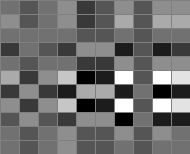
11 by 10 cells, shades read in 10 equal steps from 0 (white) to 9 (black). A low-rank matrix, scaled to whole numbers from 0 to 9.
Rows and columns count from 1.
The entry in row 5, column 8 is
6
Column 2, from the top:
6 6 5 5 6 7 4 7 4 6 6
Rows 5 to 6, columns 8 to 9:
6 4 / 6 0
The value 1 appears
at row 6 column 10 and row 8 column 10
